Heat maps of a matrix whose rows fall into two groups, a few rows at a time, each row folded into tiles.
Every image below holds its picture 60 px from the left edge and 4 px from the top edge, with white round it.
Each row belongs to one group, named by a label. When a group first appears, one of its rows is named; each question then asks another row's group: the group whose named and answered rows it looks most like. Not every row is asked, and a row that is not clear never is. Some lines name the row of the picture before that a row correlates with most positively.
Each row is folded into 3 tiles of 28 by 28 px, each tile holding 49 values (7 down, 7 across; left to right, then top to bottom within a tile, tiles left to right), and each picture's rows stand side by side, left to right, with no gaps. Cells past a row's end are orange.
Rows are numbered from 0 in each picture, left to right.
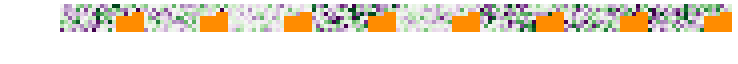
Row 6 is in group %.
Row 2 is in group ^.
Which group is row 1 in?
^
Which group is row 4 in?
%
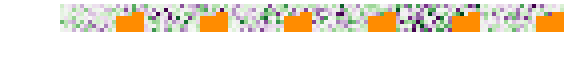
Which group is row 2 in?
^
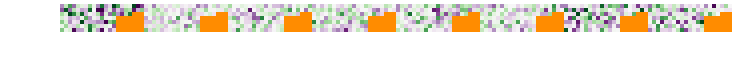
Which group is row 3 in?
^
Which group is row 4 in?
%
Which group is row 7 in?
%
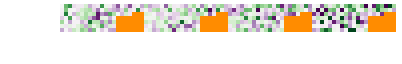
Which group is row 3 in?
%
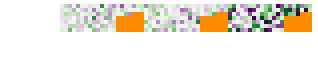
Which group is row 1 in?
%
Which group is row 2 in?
^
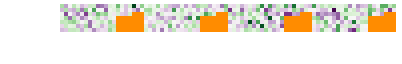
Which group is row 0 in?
^
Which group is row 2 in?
%
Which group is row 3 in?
^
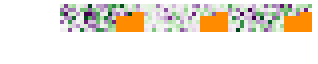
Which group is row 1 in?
^
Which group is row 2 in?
^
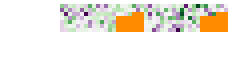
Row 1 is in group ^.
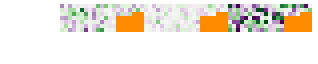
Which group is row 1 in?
%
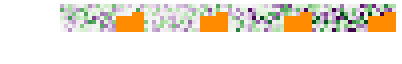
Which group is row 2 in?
^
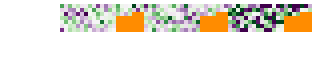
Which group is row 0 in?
^
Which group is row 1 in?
%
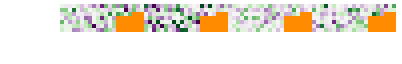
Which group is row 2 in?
%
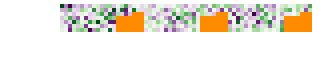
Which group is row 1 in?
^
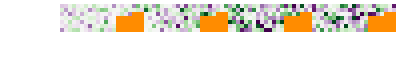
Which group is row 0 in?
%
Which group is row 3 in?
%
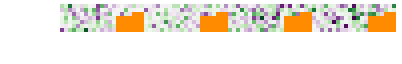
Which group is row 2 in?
^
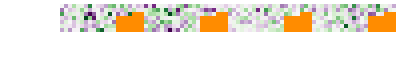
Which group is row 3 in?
%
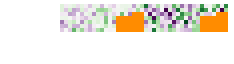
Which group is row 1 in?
^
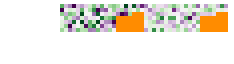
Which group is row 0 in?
%
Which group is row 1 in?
%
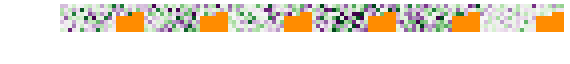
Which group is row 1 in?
^
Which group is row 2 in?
%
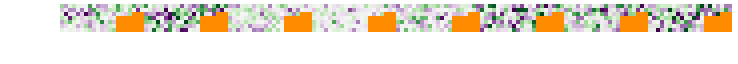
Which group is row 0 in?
^
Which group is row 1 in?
^
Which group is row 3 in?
%
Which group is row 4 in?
%
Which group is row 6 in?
%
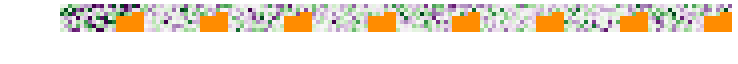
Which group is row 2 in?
^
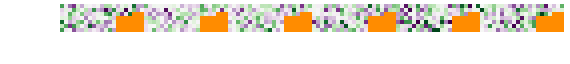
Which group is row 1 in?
^
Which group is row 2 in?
%
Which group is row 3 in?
%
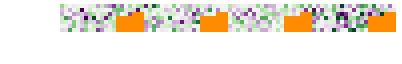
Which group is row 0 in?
^
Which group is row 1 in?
%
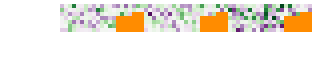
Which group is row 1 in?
^
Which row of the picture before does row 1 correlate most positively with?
2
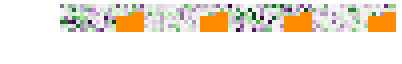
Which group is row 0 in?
%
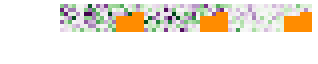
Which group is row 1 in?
^
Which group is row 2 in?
^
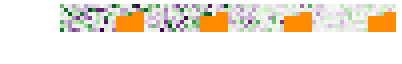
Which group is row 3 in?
^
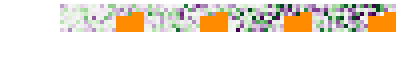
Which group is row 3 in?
%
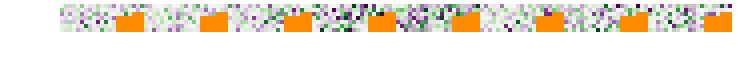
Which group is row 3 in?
^
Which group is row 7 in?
%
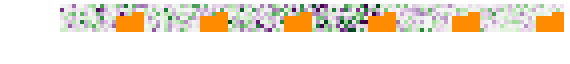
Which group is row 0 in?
%
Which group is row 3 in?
%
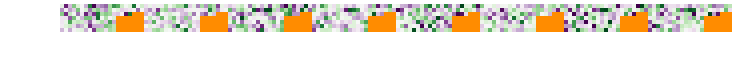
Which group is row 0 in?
^
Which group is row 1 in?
%
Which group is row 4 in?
%
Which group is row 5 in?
^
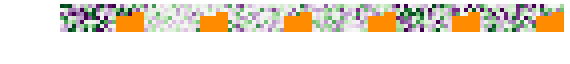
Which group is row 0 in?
^
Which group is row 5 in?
^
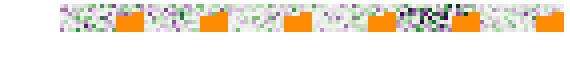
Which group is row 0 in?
%
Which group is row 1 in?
^
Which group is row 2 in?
%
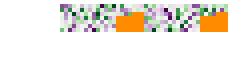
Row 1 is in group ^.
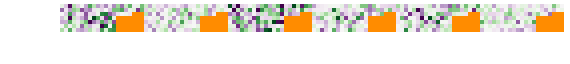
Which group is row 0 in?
^
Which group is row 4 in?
^
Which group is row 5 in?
^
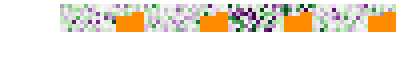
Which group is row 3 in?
^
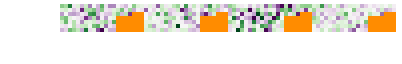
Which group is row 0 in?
^
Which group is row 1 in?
%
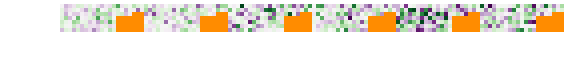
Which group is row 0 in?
^
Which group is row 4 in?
^
